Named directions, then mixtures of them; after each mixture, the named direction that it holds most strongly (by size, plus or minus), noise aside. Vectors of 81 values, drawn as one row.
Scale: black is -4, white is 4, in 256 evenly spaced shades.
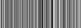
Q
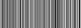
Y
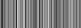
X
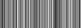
X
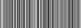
X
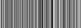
Q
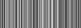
Q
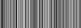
X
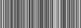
Q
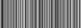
X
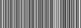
Y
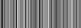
X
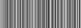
Y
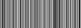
Y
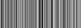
Q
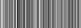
X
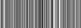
Q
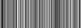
X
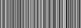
Q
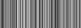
X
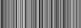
X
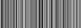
X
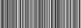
Y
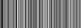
X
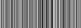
Q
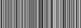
Q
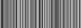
X
